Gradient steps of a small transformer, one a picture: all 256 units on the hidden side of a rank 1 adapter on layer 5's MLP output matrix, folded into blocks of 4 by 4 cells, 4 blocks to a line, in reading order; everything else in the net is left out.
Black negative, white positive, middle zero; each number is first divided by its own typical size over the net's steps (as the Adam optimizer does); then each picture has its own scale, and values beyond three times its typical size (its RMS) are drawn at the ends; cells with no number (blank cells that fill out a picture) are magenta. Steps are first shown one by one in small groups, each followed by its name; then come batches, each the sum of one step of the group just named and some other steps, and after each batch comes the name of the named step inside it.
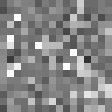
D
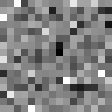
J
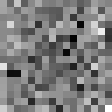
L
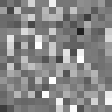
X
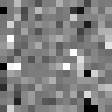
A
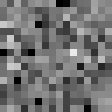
A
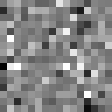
A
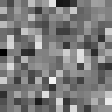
X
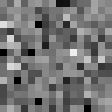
A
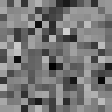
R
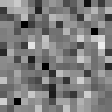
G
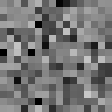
R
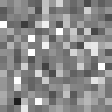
G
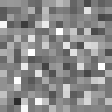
G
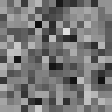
R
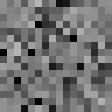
R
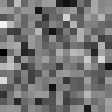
G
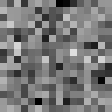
R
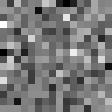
G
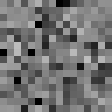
R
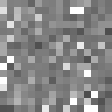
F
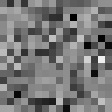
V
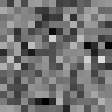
V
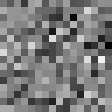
V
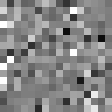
F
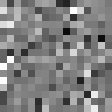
F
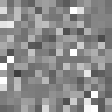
F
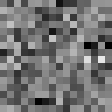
V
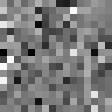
F
